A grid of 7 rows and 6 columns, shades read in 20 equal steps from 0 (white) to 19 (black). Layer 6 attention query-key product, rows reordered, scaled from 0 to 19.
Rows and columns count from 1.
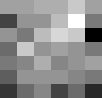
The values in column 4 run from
3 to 14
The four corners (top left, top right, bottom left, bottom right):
7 7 15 16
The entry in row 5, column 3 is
6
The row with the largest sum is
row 7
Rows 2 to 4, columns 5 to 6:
0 10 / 4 19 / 8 10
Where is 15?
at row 7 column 1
